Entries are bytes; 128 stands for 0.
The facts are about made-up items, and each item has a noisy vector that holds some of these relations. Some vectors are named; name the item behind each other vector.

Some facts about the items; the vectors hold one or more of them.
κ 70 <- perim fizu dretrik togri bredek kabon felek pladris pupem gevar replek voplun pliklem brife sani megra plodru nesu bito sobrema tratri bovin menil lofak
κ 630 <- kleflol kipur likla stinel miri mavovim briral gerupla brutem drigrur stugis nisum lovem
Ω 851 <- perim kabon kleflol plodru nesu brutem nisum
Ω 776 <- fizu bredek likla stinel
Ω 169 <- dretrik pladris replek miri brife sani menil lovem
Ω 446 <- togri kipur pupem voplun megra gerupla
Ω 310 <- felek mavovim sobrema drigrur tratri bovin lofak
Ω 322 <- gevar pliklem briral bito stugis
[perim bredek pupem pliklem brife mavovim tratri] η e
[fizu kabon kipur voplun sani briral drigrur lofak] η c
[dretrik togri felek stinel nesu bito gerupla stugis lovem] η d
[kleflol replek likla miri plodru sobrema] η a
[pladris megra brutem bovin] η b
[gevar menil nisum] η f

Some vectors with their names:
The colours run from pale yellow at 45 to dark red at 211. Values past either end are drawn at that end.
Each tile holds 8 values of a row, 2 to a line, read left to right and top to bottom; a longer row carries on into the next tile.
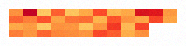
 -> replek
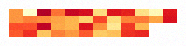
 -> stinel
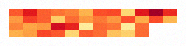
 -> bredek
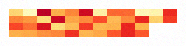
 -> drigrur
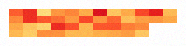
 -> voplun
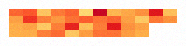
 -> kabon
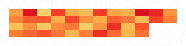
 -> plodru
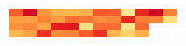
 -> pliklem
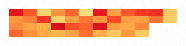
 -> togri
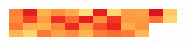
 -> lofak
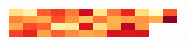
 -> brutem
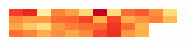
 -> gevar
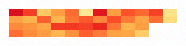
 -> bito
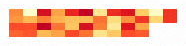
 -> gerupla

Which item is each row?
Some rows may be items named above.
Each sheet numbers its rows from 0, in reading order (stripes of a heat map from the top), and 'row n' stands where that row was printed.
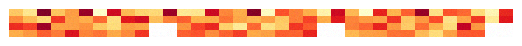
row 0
mavovim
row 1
miri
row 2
kipur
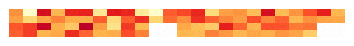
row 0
stugis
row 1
voplun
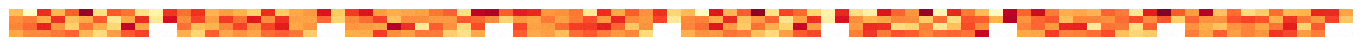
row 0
kipur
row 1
lofak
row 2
pupem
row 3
felek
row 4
kipur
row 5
kleflol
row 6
brife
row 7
sobrema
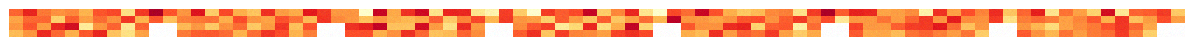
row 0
perim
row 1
plodru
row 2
lovem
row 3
nisum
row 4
tratri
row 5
felek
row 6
menil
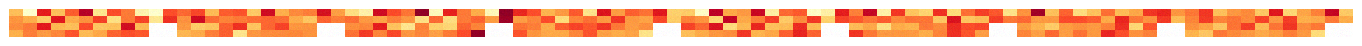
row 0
briral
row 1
fizu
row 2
likla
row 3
dretrik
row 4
drigrur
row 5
pladris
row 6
sobrema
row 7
sani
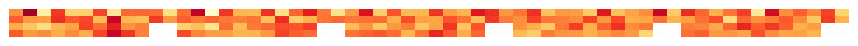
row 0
bovin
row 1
megra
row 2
plodru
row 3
sani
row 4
nesu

